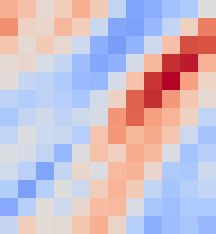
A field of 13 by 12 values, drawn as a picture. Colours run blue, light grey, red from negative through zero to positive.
The halves do not mirror each other. Streaks slant up to the right. On average the colour sits 50% of the way up the scale. The top right is the roughest part. There are no lone odd cells.
